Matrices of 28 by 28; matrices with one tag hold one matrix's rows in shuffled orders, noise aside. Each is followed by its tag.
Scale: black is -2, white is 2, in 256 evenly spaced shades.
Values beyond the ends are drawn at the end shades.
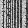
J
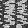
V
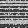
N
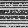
N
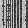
J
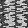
V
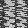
V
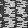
V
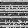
N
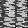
V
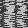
V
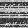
N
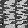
V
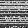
N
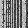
J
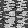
V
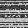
N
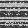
N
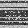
N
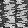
V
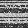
N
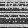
N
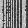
J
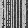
J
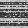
N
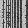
J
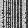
J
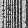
J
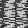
V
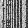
J
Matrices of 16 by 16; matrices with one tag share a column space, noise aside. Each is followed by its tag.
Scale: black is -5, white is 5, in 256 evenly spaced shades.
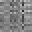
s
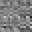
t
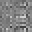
t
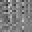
s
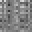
s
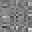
t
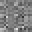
t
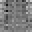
s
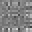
t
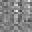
s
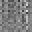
s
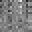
s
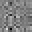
t
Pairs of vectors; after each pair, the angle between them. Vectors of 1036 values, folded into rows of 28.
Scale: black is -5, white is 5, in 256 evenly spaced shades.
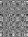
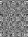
nearly parallel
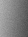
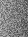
partly aligned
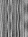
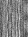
nearly opposite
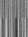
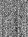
partly aligned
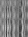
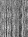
nearly parallel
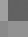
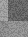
nearly parallel
